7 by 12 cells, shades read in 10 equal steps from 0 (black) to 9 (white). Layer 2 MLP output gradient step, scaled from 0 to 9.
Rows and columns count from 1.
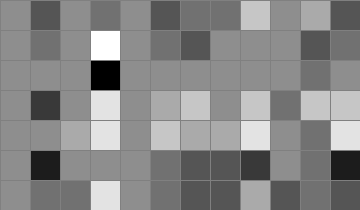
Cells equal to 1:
2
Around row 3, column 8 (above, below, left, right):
5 5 5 5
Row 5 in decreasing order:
8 8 8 7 6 6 6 5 5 5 5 4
